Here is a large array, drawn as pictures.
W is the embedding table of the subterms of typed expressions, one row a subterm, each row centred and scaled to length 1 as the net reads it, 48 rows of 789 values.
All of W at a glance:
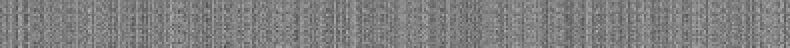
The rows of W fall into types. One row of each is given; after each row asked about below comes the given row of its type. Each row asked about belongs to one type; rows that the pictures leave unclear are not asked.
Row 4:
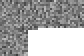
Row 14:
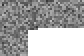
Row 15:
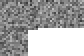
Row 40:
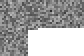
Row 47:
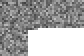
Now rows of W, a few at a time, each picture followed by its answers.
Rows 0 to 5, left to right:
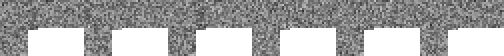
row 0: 14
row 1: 47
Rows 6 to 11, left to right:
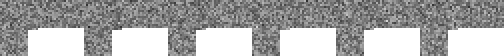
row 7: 14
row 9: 47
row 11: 47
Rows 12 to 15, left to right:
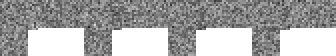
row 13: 40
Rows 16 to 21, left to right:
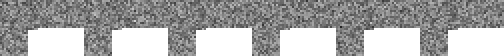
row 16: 47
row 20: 14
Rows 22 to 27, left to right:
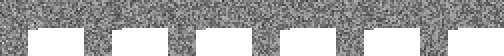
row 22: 15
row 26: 40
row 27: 4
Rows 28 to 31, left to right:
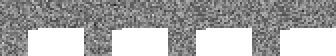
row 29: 47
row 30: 40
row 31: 40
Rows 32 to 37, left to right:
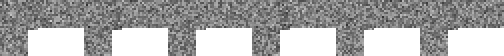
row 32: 47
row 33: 14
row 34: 15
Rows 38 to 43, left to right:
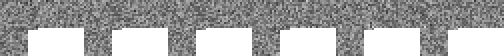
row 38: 15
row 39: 40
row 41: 4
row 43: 47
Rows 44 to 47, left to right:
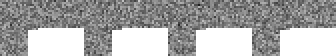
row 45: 4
